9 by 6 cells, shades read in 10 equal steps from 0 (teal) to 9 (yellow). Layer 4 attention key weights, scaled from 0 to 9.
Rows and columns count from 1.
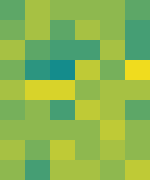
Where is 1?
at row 4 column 2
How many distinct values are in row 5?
3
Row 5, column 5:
6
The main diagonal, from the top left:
3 6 2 7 6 3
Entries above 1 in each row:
6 6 6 4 6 6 6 6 6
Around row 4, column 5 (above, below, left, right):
6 6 7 9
